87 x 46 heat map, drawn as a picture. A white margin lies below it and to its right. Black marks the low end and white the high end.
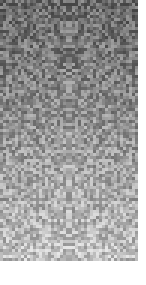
The left and right halves mirror each other. The field climbs toward the bottom. The texture is fine-grained noise. No row or column stands out. There are no regular stripes.
